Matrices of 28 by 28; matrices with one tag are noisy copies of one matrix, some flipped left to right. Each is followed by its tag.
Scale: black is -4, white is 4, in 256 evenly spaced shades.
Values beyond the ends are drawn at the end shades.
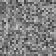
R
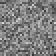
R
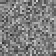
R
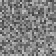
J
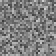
J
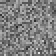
R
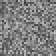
R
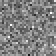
J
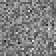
R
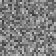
J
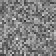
R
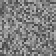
R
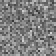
J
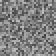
J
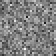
R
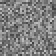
R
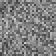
R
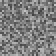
J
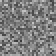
J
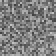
J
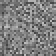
R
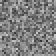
J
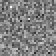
J
